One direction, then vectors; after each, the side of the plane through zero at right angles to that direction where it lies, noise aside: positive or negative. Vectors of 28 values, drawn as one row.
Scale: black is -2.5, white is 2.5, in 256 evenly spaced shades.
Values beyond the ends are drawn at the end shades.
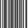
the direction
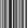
positive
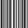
negative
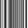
positive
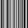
negative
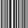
negative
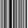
positive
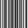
positive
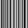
negative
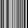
negative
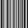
negative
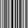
positive
